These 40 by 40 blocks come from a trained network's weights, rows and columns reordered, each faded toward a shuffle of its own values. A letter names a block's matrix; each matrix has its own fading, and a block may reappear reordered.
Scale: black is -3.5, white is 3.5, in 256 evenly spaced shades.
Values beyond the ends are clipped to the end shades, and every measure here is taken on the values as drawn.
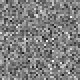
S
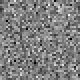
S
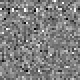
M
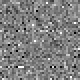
M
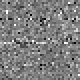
M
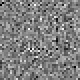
S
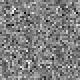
S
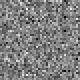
S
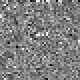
M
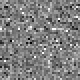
M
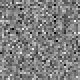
S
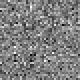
S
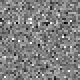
M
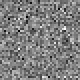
S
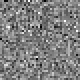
S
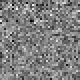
S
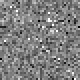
M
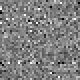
M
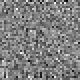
S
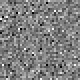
M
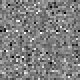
M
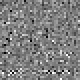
M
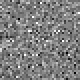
M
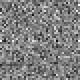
S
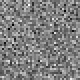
S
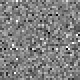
M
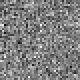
S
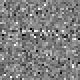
M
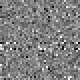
M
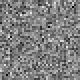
S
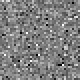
M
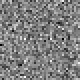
S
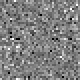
M
